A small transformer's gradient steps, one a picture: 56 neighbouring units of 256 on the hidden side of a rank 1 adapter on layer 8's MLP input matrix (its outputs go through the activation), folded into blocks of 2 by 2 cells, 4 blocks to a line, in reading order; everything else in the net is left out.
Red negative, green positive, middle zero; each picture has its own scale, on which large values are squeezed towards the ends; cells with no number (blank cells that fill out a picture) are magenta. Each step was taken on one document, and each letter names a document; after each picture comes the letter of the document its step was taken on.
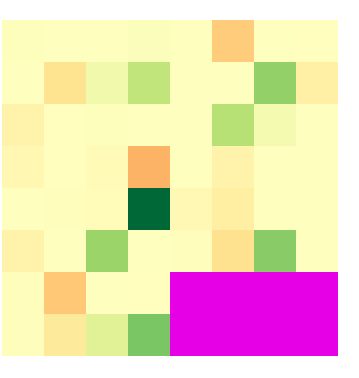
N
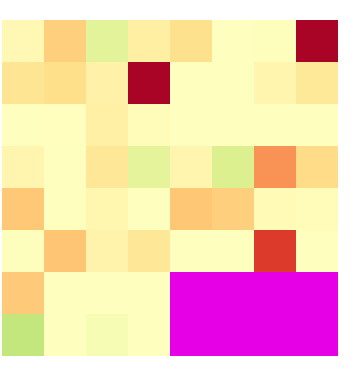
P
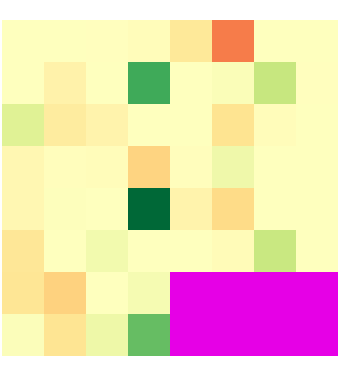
N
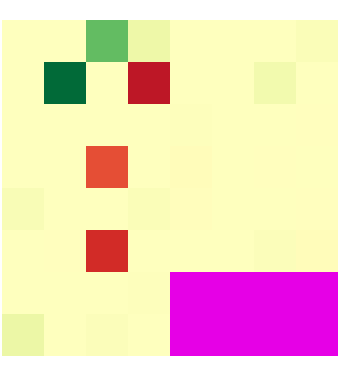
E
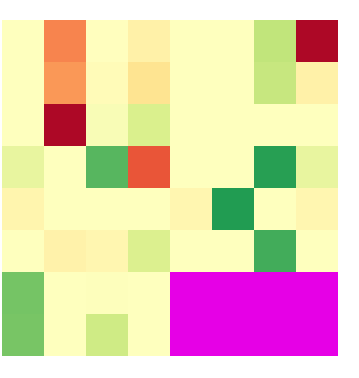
P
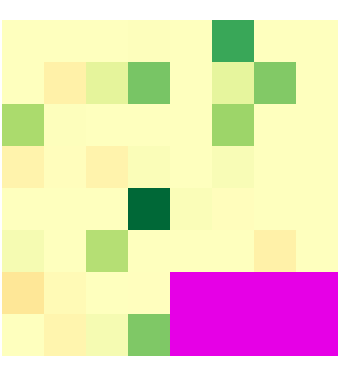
N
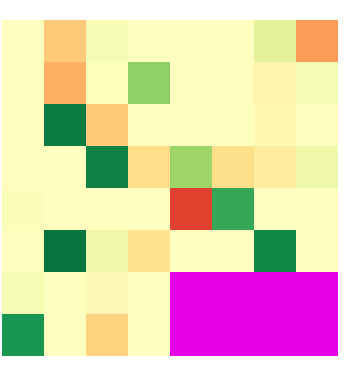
P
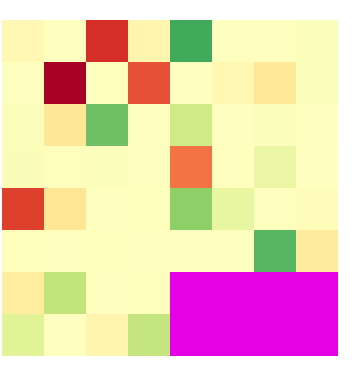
E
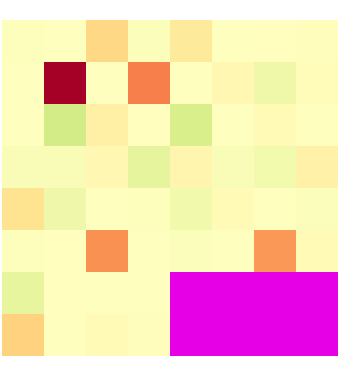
E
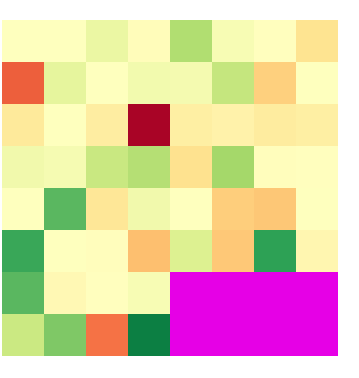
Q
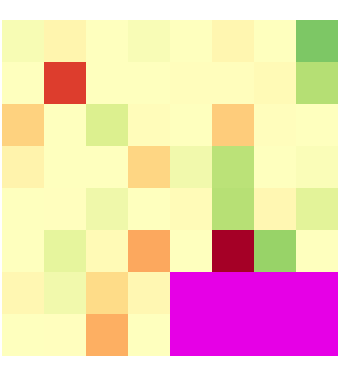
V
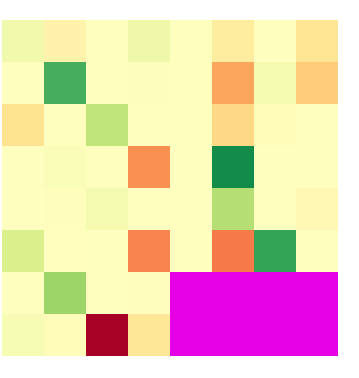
V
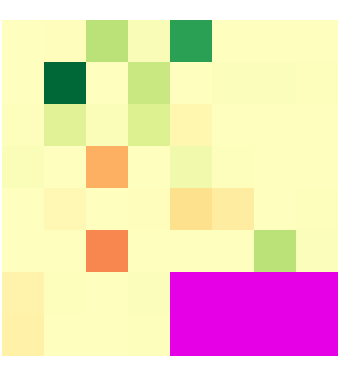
E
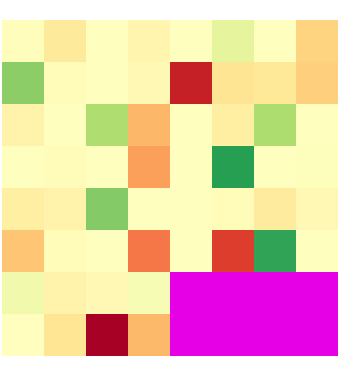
V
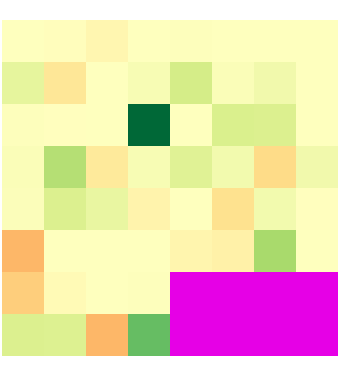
Q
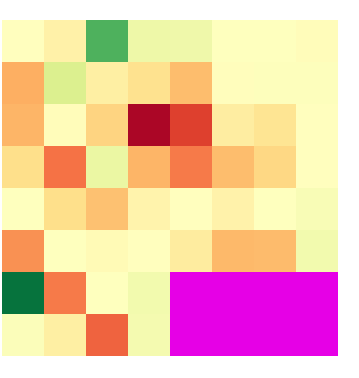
Q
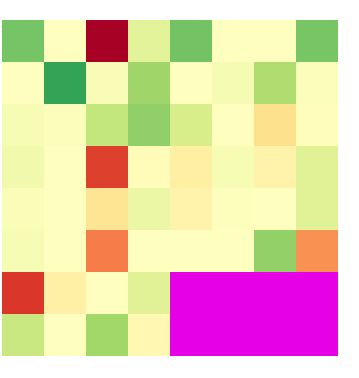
E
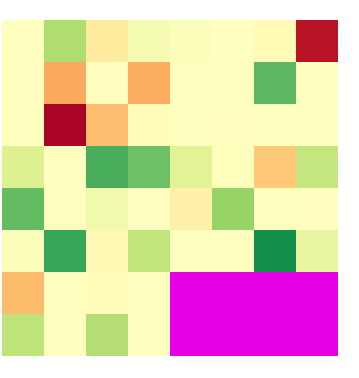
P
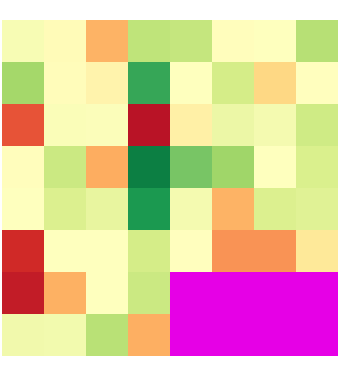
Q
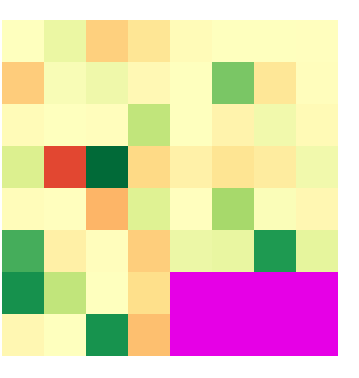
Q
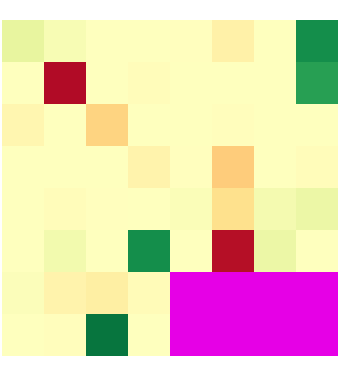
V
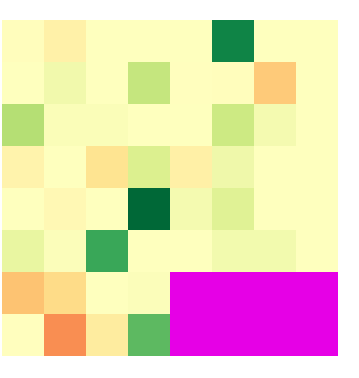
N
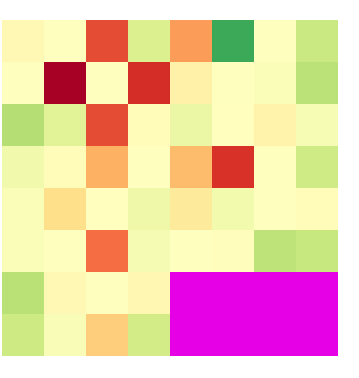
E
